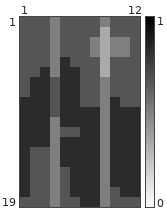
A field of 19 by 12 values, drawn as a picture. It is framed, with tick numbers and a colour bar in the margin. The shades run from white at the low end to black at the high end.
The top right is the ninth with the lowest average. The bottom middle is the calmest part. Columns 4 and 9 stand out from the rest. Overall the values sit about 70% of the way up the scale.
